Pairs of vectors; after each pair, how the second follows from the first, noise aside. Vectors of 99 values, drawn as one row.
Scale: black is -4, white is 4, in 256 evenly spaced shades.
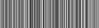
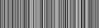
negated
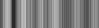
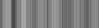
shrunk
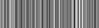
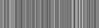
shrunk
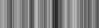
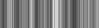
negated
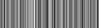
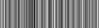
negated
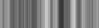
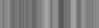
shrunk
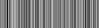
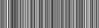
negated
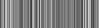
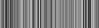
negated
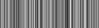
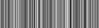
negated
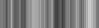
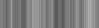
shrunk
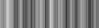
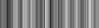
negated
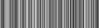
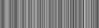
shrunk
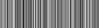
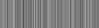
shrunk
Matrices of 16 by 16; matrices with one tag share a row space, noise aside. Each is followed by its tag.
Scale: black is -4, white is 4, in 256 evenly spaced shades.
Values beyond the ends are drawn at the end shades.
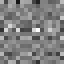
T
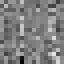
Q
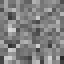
T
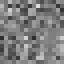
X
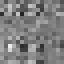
X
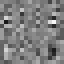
Q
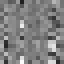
Q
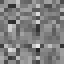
T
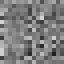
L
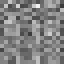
T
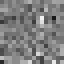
L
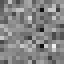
L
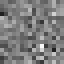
L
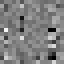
Q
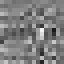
L
